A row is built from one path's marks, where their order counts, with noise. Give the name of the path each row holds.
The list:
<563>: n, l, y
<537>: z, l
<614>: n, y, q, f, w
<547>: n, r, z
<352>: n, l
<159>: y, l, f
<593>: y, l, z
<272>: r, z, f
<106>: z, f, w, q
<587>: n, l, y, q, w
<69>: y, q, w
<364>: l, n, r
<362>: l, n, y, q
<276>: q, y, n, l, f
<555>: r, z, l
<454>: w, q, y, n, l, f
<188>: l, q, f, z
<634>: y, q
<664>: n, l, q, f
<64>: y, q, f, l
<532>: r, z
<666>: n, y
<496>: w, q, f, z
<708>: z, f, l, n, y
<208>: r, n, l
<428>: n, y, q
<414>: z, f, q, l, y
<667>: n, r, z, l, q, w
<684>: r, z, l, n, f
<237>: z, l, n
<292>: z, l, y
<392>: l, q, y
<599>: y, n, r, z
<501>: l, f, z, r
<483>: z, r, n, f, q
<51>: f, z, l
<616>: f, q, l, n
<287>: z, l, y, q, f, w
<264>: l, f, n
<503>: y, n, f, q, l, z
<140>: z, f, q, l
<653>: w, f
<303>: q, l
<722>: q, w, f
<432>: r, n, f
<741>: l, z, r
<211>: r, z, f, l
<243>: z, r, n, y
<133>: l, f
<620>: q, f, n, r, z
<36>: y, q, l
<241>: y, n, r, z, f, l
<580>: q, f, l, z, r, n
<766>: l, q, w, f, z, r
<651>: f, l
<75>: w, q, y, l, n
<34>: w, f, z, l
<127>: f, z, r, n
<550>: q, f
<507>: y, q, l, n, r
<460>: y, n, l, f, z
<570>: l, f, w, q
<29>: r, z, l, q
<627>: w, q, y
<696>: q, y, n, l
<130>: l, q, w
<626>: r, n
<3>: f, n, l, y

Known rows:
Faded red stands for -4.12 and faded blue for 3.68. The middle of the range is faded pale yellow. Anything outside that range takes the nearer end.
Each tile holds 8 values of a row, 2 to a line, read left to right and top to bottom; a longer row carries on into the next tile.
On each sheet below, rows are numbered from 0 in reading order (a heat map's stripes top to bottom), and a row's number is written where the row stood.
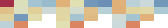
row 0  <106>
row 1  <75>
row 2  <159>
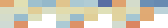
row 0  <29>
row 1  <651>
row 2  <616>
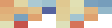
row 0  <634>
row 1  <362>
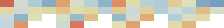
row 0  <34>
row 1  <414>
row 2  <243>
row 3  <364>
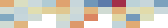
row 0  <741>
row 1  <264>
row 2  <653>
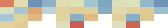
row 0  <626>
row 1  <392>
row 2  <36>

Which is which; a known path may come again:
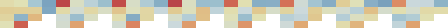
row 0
<392>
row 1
<766>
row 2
<287>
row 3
<483>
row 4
<667>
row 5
<684>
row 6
<364>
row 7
<211>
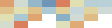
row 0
<276>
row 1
<599>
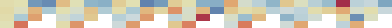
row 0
<696>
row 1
<507>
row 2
<237>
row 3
<666>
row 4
<414>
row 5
<555>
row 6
<653>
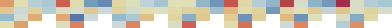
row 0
<243>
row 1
<130>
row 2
<593>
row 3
<36>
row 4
<627>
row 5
<570>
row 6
<496>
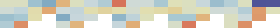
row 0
<537>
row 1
<741>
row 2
<501>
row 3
<292>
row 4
<352>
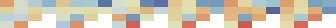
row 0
<241>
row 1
<651>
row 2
<303>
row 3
<362>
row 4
<634>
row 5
<428>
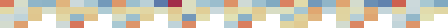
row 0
<580>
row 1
<64>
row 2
<133>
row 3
<106>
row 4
<140>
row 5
<626>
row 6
<616>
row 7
<34>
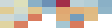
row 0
<563>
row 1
<550>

